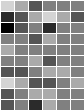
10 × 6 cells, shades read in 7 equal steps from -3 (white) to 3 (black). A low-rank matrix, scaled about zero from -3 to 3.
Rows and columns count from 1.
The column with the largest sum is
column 1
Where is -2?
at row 1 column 1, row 2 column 4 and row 8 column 1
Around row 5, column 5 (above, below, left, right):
0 0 0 0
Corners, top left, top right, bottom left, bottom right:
-2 0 1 0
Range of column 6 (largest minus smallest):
2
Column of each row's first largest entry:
3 1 1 3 2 4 1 3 1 3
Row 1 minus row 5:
-1 -1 1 0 0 0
